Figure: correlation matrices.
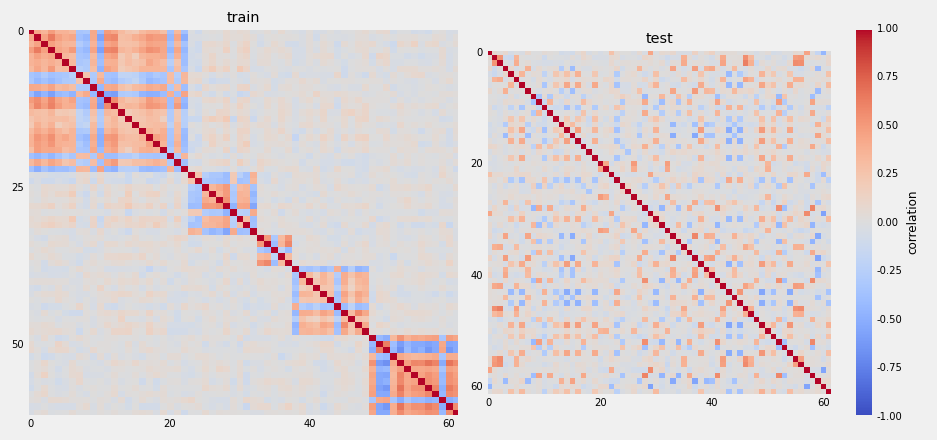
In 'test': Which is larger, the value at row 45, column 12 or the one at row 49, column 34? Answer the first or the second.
the second
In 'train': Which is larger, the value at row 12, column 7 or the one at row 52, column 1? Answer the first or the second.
the second
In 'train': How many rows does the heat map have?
62
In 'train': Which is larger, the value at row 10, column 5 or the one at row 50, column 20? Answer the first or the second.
the second
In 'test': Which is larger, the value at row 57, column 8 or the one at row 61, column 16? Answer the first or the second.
the second
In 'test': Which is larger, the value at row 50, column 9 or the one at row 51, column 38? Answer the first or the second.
the second
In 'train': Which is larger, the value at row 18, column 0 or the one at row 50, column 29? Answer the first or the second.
the first
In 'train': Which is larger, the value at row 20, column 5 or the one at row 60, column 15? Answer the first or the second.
the second
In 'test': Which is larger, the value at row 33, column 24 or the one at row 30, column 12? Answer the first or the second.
the second
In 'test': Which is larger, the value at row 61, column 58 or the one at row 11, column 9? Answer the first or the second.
the second
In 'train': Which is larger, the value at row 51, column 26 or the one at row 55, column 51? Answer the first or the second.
the first
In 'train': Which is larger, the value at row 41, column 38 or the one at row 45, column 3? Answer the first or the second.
the second
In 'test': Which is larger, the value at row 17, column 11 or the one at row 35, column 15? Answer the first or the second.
the first
